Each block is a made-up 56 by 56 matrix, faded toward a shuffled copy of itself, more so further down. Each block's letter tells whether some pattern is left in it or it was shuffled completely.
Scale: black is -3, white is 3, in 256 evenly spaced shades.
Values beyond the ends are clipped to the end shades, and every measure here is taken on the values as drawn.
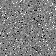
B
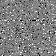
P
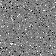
B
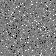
B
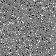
B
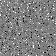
B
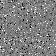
B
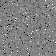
B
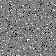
B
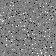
B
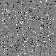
P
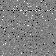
P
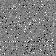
P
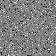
B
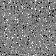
P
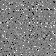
P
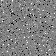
B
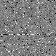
P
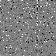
P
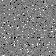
P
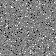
B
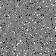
P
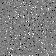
B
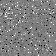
P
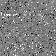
P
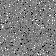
B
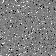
B
